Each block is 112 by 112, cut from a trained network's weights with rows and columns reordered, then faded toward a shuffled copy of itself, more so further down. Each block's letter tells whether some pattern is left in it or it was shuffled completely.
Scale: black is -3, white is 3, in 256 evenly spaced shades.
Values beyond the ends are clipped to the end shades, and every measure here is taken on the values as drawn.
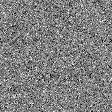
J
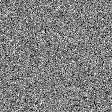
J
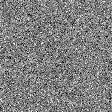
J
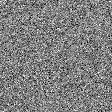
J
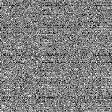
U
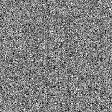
U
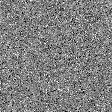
J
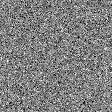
J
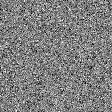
J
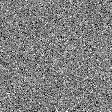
J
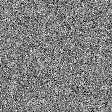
J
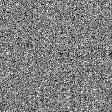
U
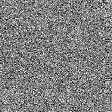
U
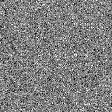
U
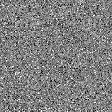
U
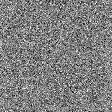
U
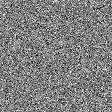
J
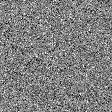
J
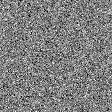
J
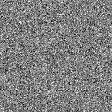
U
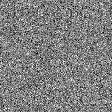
U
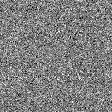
U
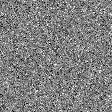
J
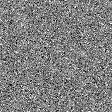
J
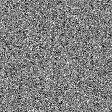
U
